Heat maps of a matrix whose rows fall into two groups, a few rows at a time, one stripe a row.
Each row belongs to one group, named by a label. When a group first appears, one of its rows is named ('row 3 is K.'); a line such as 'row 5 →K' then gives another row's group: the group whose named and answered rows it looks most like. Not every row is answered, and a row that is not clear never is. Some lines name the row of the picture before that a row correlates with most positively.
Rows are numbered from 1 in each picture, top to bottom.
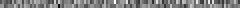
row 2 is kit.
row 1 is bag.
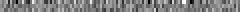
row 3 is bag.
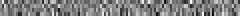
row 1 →kit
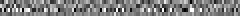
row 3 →kit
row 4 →bag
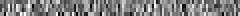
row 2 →kit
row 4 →kit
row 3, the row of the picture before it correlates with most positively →3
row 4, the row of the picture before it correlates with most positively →3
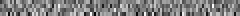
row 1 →kit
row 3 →bag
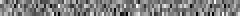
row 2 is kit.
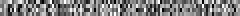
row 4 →bag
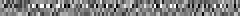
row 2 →bag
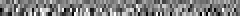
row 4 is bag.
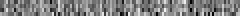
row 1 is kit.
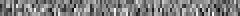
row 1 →kit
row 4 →bag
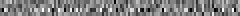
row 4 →bag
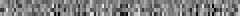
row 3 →kit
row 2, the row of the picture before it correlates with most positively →2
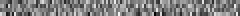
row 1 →bag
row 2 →kit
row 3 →bag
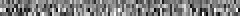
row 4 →bag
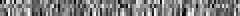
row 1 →kit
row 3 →kit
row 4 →kit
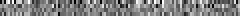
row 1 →kit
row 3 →kit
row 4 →kit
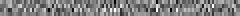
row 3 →bag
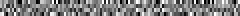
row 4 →kit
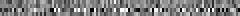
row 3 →bag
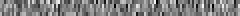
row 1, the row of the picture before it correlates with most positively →2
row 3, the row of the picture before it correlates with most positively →2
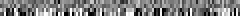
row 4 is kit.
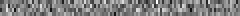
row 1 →bag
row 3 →kit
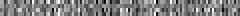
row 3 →bag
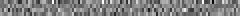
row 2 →kit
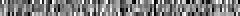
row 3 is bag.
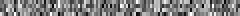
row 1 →kit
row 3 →kit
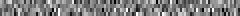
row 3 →bag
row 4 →kit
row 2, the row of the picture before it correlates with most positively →4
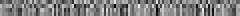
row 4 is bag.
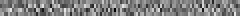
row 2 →bag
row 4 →kit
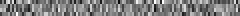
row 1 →kit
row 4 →kit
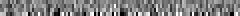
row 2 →bag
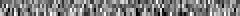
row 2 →kit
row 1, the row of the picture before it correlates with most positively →2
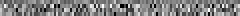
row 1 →bag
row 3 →kit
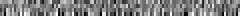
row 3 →kit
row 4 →kit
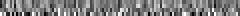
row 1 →kit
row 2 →kit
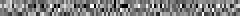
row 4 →bag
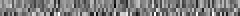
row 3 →bag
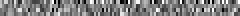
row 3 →bag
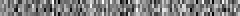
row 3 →kit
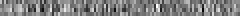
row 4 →bag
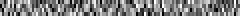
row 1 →kit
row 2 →kit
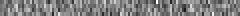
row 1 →bag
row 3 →kit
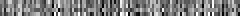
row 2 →bag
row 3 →kit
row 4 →bag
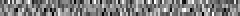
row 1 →kit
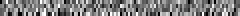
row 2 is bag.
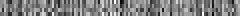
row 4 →bag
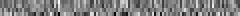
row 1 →bag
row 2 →bag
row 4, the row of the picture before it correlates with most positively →2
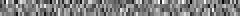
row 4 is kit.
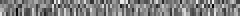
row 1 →bag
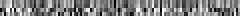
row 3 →kit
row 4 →kit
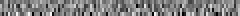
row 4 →kit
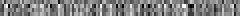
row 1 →kit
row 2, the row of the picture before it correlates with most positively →1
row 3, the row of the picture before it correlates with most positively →1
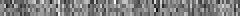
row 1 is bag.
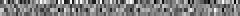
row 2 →kit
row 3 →kit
